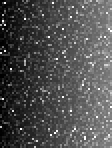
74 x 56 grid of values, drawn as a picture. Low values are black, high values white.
Odd rows or columns: none. Grain: fine. Average level on the scale: 30%. Stripes: none. Slope: up to the right.
